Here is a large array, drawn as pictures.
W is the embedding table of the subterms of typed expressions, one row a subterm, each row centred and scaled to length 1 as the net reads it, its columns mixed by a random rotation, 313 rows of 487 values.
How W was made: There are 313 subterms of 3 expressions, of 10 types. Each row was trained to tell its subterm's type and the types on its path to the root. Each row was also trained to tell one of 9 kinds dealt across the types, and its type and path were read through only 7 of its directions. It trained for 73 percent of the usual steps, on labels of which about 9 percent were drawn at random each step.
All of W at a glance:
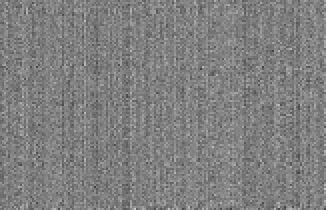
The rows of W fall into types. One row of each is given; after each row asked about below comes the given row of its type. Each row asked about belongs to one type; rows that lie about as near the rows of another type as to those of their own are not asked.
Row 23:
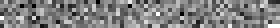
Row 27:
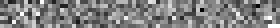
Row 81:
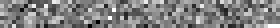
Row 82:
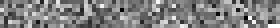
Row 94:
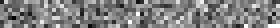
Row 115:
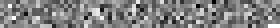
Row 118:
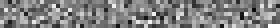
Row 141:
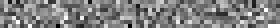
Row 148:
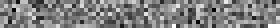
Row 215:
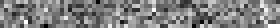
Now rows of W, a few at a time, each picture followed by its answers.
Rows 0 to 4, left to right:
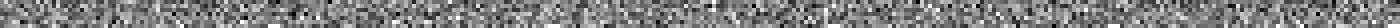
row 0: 23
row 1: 141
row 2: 215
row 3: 148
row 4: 23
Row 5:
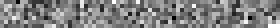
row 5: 115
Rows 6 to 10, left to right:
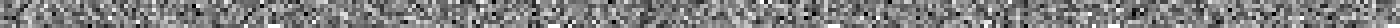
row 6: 82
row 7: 141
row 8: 27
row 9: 141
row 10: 94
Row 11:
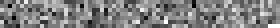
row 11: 82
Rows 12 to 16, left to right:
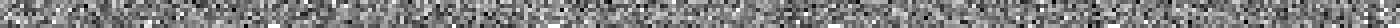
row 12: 115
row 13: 81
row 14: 118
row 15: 141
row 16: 141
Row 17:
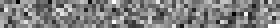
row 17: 118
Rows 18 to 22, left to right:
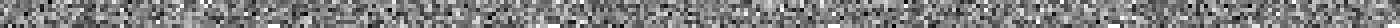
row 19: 81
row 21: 81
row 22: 115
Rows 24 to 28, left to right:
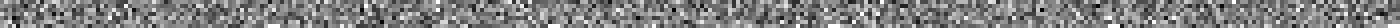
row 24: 94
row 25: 82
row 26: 27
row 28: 115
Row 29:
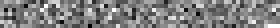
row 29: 94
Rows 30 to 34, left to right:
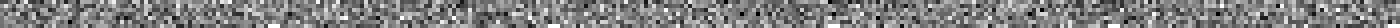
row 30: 81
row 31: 215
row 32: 23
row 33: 148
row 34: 82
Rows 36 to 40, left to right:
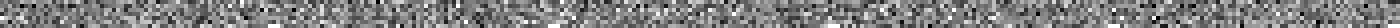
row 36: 27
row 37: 23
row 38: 115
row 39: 94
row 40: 23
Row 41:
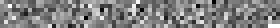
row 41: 115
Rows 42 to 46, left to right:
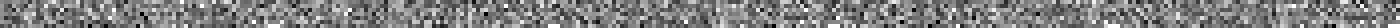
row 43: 141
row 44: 148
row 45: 94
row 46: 148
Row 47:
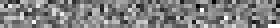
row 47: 141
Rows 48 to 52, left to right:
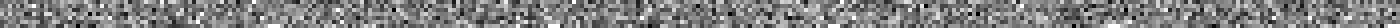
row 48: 81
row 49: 27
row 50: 81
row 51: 115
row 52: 94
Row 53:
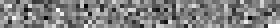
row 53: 115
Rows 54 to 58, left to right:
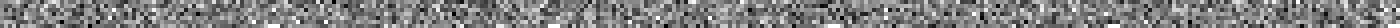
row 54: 94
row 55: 23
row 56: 148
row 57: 82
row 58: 141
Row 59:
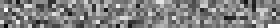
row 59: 118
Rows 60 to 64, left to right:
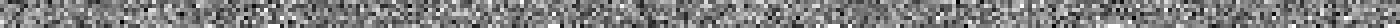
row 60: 27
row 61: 115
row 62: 81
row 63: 148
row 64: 94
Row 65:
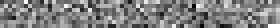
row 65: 82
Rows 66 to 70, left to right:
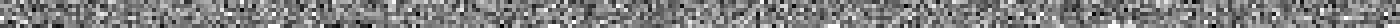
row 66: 118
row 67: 118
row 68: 23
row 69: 115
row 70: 94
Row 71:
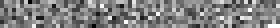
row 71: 94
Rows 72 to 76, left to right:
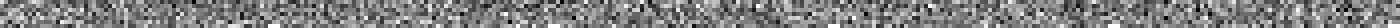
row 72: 27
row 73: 27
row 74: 82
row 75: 115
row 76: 115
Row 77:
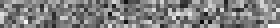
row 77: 215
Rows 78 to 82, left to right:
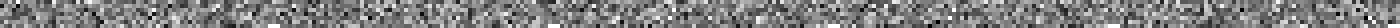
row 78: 215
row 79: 148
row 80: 81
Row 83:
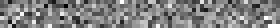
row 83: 27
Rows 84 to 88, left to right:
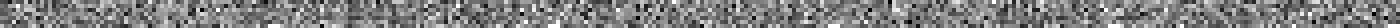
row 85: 23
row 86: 115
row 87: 141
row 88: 215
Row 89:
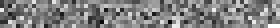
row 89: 82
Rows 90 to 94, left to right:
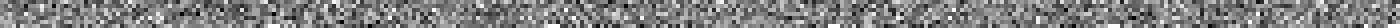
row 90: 23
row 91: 94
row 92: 118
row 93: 81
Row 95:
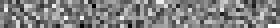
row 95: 118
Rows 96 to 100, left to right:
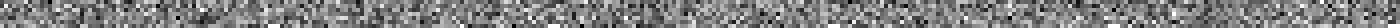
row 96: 215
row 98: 82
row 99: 27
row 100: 27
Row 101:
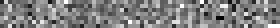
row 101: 141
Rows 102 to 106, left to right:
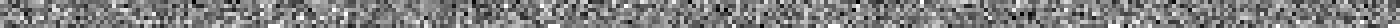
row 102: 141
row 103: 141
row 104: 81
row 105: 148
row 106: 27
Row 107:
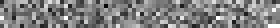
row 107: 94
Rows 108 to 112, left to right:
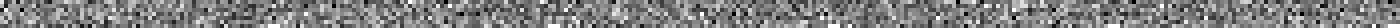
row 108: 118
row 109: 23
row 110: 141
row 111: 148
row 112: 23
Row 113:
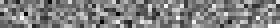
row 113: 118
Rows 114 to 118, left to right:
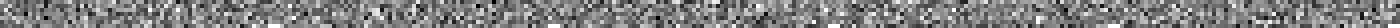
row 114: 115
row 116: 215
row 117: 81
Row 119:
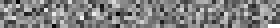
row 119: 118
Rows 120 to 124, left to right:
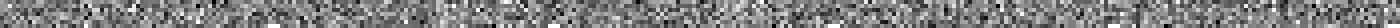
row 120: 115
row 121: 148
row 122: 148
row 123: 81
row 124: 215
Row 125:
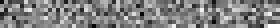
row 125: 82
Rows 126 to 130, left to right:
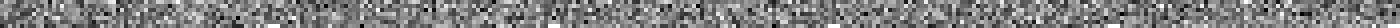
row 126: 81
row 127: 148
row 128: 148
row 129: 81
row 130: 23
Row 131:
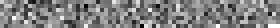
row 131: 115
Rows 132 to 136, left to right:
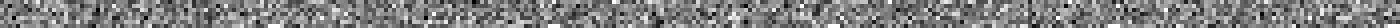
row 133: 27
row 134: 215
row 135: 148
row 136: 94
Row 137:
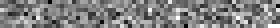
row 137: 141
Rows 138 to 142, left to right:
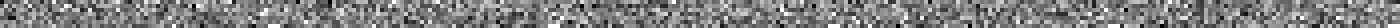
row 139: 118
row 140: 118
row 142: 94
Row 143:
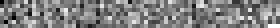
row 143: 82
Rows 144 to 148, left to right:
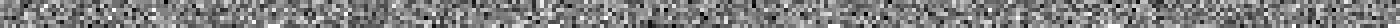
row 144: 94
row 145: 141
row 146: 82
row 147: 141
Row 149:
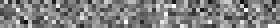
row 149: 148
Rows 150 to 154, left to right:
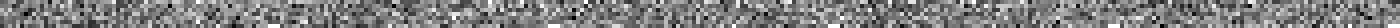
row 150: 81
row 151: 215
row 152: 94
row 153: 148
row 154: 23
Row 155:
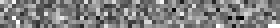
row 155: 115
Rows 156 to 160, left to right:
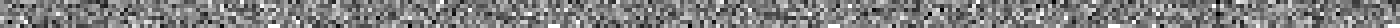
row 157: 141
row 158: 141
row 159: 115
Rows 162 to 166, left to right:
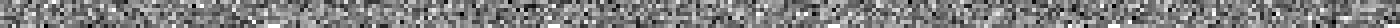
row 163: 27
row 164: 118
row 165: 23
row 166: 94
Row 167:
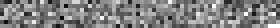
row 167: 118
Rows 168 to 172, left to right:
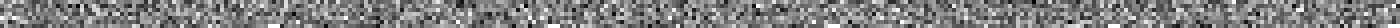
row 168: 115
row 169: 215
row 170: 94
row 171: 27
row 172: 118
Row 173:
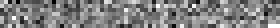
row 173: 148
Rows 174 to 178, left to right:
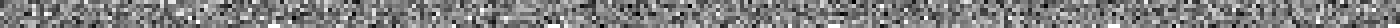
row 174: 81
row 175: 94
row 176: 23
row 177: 23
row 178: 81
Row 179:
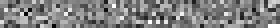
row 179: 118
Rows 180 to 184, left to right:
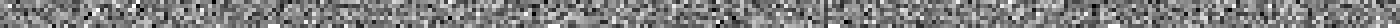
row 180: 115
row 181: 118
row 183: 118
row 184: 148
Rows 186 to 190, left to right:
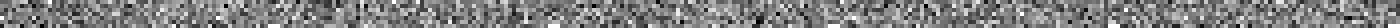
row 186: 148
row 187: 115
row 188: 27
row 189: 115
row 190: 118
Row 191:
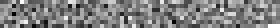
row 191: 81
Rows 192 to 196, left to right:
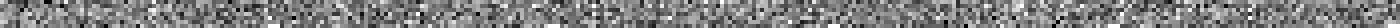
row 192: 27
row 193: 94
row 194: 81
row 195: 148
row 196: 115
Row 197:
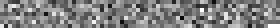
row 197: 27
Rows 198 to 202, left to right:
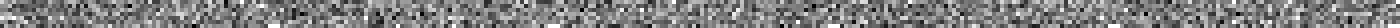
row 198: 115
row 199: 94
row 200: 118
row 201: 81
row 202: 118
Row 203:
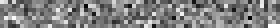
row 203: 115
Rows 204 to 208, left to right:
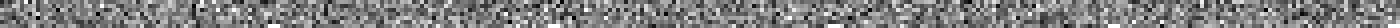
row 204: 82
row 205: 27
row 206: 82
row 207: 215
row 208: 23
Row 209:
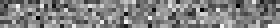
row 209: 148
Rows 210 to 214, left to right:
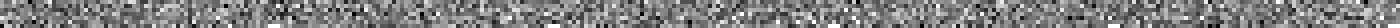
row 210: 148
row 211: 82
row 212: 215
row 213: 118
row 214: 81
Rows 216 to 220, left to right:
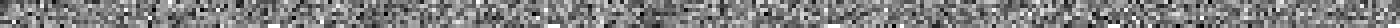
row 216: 148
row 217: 215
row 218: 215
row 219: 215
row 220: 118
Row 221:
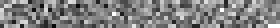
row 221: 81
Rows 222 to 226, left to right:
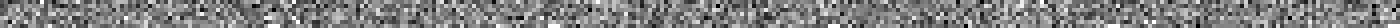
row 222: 27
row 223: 115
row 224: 215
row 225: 148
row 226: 141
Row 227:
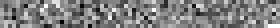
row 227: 94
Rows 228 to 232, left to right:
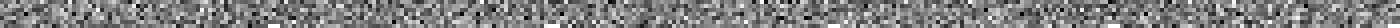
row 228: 118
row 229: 23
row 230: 27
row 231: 23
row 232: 118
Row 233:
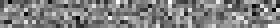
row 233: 141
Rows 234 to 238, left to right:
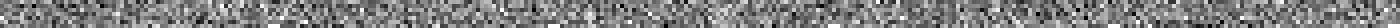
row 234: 27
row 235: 118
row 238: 141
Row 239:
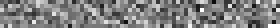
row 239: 141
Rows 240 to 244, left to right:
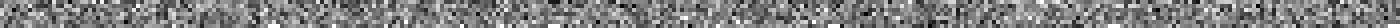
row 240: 215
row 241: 23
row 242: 27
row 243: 81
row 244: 148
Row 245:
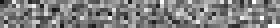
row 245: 81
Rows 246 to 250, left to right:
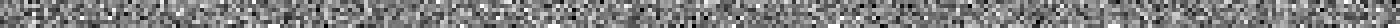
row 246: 81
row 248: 94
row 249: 23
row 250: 148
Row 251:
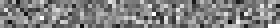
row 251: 118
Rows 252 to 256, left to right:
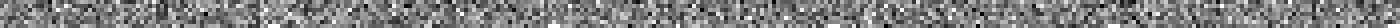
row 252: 215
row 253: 115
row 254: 23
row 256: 82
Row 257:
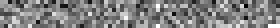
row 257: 27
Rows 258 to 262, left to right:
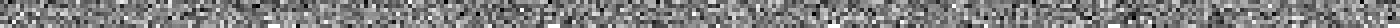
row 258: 27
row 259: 23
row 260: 215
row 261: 141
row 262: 82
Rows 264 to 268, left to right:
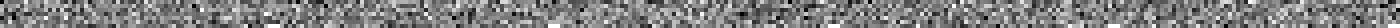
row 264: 82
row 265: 148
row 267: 148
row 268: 148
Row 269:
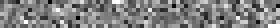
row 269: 141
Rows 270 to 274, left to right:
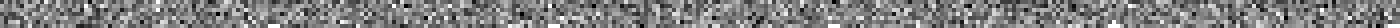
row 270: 82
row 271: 148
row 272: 27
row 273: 23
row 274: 23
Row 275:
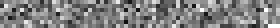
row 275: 215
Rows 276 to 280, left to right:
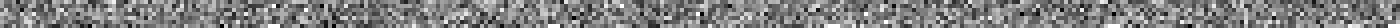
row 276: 118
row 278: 94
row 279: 23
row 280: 27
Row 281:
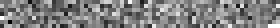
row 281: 148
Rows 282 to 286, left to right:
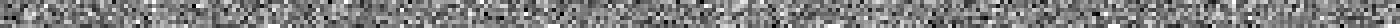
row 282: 82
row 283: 141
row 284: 148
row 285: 215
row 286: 118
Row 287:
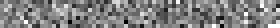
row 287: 141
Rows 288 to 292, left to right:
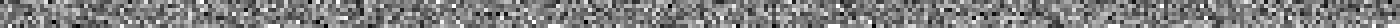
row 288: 141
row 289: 94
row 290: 148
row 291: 82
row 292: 23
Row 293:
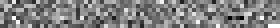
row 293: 115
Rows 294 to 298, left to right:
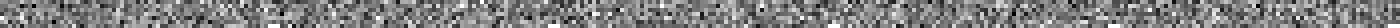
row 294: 27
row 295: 148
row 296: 82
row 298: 148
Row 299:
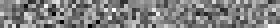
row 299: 94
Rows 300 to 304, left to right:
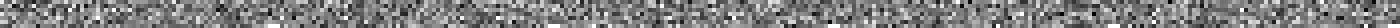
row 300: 115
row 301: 94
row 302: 215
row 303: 215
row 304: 141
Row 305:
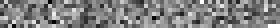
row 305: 27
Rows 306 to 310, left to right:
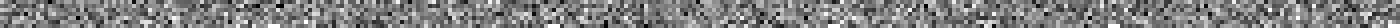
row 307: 215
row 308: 82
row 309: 115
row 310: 115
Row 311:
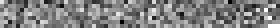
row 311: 27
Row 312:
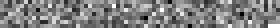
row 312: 148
